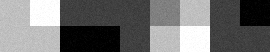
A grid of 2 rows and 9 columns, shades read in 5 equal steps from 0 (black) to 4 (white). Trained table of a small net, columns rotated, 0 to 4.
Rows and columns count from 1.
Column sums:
6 7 1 1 2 5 7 2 1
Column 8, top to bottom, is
1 1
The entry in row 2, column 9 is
1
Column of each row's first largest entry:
2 7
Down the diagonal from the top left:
3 3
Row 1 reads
3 4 1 1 1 2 3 1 0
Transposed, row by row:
3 3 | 4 3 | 1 0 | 1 0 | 1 1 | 2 3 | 3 4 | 1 1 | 0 1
